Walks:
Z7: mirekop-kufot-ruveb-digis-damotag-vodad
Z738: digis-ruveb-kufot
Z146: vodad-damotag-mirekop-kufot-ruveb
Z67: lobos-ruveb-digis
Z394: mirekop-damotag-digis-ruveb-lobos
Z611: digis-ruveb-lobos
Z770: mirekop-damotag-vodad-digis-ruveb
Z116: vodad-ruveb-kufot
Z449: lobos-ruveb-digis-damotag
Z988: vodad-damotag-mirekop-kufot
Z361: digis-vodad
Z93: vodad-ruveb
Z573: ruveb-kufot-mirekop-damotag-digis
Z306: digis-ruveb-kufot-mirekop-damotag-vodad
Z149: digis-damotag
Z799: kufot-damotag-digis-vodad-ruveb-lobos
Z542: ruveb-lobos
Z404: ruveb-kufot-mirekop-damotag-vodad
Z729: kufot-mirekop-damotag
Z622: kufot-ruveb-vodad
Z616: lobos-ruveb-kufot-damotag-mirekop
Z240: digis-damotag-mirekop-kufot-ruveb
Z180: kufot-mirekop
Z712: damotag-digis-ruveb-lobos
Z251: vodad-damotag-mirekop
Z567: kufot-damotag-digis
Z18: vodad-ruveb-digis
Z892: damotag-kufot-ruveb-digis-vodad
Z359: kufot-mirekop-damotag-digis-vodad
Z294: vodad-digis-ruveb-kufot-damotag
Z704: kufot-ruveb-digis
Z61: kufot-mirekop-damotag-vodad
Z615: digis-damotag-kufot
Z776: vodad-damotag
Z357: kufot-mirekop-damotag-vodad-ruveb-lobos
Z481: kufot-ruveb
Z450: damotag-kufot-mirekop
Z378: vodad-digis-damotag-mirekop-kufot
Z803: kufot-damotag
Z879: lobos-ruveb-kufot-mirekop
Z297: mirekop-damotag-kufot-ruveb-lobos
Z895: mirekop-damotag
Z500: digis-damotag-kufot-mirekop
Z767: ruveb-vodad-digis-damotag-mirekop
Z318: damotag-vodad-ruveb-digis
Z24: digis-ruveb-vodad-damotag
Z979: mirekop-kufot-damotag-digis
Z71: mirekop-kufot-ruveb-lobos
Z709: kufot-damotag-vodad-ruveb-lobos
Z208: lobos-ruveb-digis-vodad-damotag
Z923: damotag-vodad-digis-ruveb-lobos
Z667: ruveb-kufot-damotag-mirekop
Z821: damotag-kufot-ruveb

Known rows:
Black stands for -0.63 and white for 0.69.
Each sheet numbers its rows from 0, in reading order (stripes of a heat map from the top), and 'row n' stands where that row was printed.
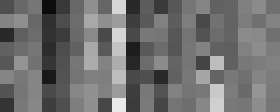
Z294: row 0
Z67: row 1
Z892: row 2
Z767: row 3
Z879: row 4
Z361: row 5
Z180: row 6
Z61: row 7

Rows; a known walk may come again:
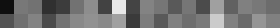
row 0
Z709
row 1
Z180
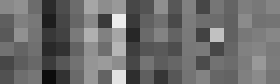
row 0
Z67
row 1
Z923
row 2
Z879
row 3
Z24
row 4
Z704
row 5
Z294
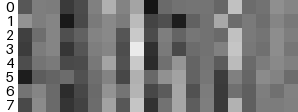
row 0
Z71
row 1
Z361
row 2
Z729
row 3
Z61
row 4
Z297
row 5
Z821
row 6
Z449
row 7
Z616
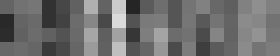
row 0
Z767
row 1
Z892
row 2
Z667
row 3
Z712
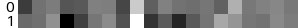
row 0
Z450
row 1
Z378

